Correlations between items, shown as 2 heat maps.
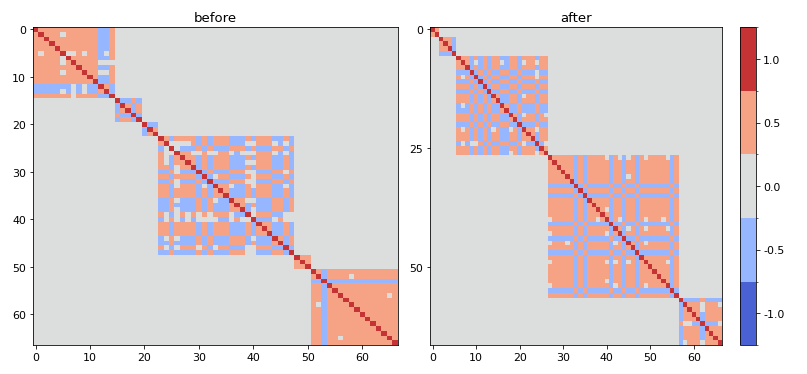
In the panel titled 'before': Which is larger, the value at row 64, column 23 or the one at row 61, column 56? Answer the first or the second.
the second
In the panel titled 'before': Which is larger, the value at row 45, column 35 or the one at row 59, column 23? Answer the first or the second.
the second
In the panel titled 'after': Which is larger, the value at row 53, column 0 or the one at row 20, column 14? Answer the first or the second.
the first
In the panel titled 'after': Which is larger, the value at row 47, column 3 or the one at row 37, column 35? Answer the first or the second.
the first
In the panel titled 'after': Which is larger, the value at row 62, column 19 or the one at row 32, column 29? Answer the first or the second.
the second
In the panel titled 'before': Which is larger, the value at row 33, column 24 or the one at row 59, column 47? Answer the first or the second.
the first
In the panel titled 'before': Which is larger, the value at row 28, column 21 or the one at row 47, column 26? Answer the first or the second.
the first
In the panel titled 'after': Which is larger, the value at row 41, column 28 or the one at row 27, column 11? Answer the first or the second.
the second
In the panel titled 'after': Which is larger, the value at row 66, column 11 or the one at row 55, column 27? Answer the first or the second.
the first
